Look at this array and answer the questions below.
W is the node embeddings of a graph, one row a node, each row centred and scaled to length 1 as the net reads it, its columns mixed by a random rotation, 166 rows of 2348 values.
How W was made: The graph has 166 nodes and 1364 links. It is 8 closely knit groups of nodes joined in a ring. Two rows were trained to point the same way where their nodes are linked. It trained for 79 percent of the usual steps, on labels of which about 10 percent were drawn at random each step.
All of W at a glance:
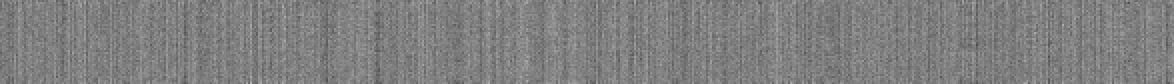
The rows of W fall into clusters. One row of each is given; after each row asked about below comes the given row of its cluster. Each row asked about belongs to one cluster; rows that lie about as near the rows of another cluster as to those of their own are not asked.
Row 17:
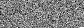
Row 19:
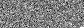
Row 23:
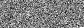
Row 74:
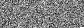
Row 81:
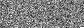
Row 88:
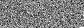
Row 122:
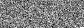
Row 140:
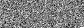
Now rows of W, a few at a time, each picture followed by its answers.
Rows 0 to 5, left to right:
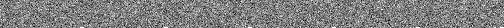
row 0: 74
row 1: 19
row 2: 23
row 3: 19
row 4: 74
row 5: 74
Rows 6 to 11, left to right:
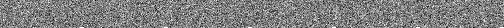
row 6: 74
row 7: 17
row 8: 74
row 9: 88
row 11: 88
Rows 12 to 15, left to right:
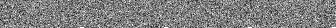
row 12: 88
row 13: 140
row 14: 122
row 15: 88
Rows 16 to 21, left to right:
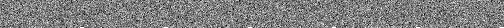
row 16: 81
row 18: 88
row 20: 81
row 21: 88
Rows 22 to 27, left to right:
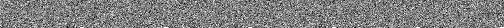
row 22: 140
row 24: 140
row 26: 17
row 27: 122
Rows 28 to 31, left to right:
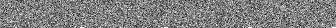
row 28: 140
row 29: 122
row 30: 140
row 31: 19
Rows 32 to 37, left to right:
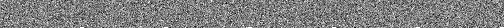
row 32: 81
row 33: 17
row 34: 17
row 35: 81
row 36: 17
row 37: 19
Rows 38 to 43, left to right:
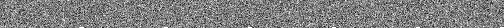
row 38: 88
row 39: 17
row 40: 74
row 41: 140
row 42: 17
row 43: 81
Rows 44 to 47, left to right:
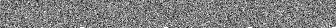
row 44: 140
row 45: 19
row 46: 17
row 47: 23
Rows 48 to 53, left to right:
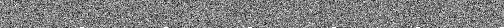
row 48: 122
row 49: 88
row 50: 122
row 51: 140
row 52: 140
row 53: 17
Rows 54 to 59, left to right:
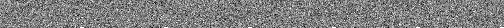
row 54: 140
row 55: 140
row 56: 81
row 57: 122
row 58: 17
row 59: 81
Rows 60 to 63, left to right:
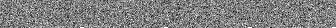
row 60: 81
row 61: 88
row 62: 23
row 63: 17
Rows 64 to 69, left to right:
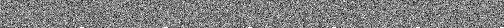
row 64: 140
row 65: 17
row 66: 140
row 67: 140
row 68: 140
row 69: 74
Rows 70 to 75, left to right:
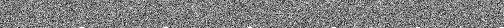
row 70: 17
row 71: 19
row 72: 19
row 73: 19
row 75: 88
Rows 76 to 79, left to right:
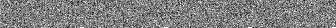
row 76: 140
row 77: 122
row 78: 122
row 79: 140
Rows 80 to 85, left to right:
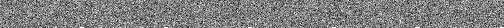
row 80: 19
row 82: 81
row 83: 122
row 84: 88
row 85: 74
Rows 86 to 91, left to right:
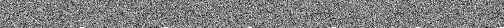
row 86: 81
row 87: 122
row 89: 122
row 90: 19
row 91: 122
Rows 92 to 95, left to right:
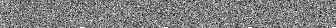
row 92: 122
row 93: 122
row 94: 140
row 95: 140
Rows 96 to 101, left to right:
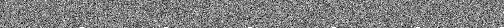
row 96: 88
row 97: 122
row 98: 23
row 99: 19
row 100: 140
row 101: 17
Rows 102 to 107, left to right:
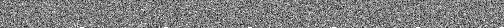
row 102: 23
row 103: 140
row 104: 74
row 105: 17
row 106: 88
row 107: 88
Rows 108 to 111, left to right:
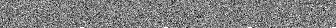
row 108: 74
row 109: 19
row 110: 17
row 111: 17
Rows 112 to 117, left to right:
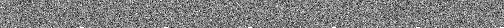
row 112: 122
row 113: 74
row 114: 23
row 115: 19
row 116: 81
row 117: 122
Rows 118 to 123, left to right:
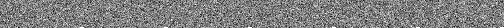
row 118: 17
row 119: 17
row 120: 74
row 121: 74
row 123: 74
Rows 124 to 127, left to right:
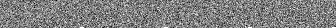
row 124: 19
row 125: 17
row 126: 23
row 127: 74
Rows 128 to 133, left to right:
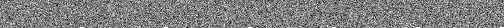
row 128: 74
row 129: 19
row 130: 17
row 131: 122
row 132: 23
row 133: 74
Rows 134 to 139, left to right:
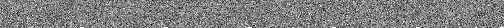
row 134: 81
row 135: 23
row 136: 23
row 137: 17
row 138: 81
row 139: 19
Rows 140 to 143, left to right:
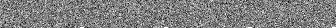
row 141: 23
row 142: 17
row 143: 19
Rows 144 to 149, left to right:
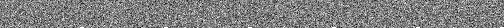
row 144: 88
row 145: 88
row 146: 81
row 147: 19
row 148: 23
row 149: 74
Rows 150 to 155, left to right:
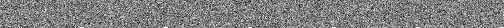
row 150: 140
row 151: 19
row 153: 81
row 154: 81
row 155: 88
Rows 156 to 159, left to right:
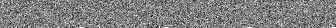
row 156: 122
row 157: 140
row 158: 17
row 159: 23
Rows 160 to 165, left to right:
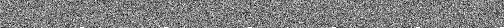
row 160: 140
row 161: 122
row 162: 122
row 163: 74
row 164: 140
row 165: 122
